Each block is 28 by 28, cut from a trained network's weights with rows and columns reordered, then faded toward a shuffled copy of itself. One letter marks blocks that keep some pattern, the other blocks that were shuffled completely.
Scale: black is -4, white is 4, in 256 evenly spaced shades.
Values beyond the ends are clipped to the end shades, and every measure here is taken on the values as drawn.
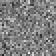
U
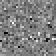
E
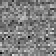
E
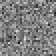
U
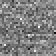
E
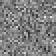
E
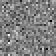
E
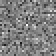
U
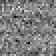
E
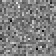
U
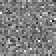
E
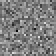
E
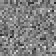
E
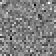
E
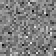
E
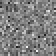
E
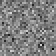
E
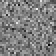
U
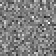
E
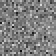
U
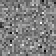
U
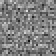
E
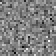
U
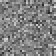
U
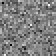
U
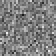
U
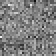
E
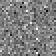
U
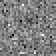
U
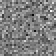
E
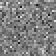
U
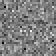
U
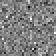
U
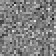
U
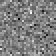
U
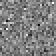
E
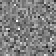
U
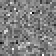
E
